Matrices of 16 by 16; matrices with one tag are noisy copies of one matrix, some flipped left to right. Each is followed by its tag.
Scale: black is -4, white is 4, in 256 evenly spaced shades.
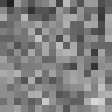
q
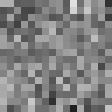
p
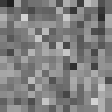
q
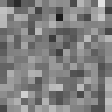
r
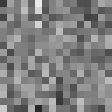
p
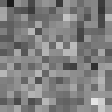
q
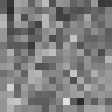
q
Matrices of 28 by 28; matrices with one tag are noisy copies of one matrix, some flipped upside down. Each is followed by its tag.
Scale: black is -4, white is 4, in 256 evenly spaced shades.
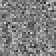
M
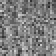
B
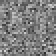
M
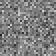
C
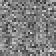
M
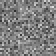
C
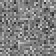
C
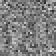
M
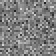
C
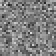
M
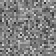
C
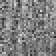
B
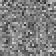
M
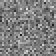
C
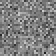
C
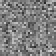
M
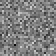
C
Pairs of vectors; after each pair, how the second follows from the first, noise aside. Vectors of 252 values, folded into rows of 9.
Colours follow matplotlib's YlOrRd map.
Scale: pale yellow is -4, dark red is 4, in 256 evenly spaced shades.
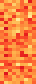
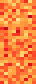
sign-scrambled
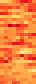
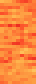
shrunk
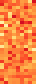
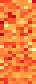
sign-scrambled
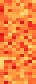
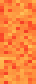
shrunk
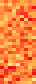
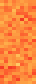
shrunk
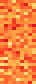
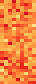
sign-scrambled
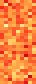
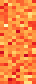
sign-scrambled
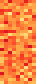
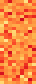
sign-scrambled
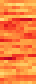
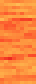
shrunk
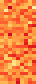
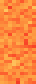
shrunk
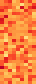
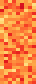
sign-scrambled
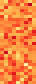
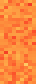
shrunk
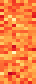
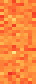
shrunk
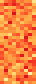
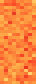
shrunk
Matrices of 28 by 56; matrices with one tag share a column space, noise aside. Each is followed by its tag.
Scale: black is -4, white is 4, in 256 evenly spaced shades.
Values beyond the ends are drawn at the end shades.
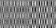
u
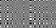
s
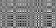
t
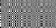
t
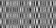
u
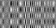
u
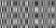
u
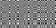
s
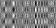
u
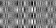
u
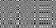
s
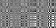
t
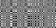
t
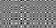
s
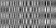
u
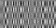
u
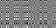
s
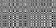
t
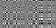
s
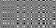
s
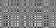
t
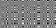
s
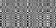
t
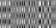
u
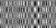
u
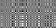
t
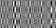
u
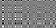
s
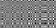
s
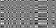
s
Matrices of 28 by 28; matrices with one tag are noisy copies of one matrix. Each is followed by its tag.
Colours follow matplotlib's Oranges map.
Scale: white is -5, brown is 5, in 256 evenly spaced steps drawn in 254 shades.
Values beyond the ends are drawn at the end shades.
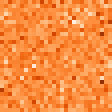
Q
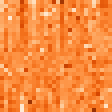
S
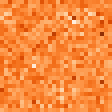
Q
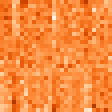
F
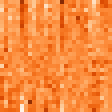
S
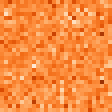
Q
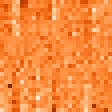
F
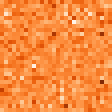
Q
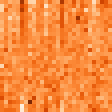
S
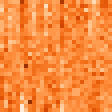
S
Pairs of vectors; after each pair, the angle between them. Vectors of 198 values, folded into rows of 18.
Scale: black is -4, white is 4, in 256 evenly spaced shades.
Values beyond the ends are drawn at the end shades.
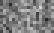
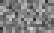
partly aligned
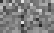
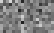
nearly opposite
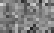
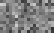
nearly parallel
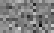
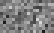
partly opposed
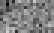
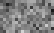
partly aligned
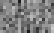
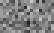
partly aligned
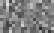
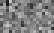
nearly opposite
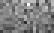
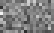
partly aligned
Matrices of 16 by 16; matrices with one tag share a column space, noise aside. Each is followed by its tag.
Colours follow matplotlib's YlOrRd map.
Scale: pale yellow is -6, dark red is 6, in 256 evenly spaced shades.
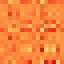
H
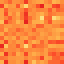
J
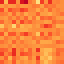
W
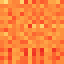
W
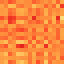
J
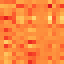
J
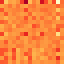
W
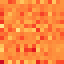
H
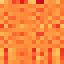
W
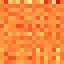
W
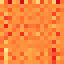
W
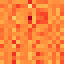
J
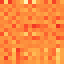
W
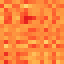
J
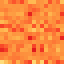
H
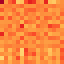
W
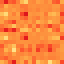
H
